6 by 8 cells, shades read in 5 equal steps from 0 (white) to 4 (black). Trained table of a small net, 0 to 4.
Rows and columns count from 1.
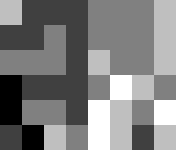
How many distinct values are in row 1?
3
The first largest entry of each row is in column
2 1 4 1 1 2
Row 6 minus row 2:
0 1 -1 -1 -2 -1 1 0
